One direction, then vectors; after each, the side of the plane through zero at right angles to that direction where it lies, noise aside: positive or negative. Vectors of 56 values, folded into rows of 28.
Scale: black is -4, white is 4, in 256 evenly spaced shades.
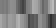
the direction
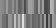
positive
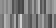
positive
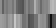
positive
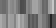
positive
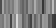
positive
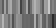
positive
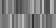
positive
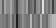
negative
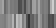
positive
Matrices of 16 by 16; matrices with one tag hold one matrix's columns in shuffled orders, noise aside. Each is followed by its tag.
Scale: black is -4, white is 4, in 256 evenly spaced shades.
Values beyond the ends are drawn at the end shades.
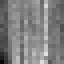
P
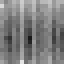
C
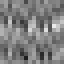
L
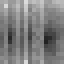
C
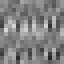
L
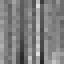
P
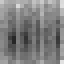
C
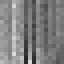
P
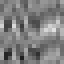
L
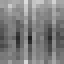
C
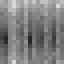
C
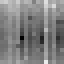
C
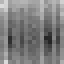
C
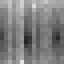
C
